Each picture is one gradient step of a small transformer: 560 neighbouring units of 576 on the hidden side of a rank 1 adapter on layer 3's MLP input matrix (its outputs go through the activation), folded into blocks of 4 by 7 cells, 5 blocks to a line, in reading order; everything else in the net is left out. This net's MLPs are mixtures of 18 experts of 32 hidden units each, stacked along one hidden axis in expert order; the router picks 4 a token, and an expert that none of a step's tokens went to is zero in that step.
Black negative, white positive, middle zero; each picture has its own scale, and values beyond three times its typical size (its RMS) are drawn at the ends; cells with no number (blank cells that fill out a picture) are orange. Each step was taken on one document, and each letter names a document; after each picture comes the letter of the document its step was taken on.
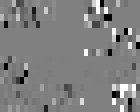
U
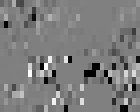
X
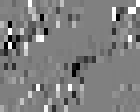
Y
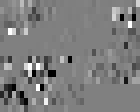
X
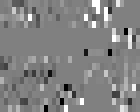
U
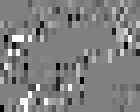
Y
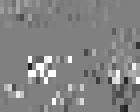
X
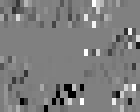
U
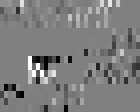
X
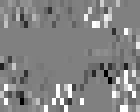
U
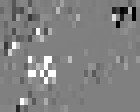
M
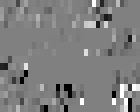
U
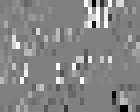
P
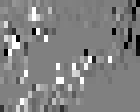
Y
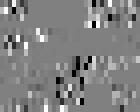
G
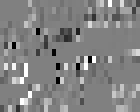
P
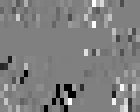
U
